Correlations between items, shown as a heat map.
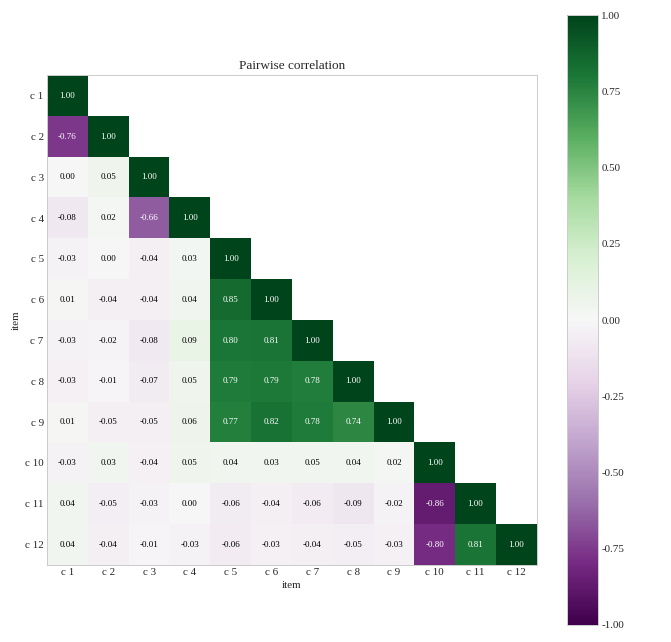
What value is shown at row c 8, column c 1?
-0.03
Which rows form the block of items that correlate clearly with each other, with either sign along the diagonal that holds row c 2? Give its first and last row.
c 1 to c 2
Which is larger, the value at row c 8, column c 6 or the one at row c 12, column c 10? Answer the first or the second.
the first
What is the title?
Pairwise correlation
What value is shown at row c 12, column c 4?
-0.03
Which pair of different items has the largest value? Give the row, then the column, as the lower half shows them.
c 6, c 5
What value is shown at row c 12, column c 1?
0.04
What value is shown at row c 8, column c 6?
0.79
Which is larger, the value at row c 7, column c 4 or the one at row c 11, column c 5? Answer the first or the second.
the first
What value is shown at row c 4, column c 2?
0.02
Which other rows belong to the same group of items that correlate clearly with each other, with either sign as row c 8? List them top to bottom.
c 5, c 6, c 7, c 9
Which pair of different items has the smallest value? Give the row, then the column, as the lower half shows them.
c 11, c 10
